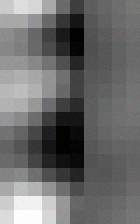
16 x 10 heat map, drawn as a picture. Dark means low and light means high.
The field is mottled with small blotches. The right part is calmer, past a seam about 60% of the way across. The bottom left is the ninth with the highest average. No lone cell stands out from its neighbours.
